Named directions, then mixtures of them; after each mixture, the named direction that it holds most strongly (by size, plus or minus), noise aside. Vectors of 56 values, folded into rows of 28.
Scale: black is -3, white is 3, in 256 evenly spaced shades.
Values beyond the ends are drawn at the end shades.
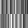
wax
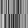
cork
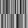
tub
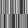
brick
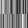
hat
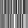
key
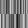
tub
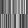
hat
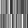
wax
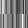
hat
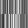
cork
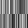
brick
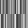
tub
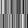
hat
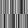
brick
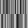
tub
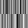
tub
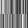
hat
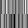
wax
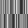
brick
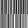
key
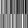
hat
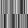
brick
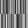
tub
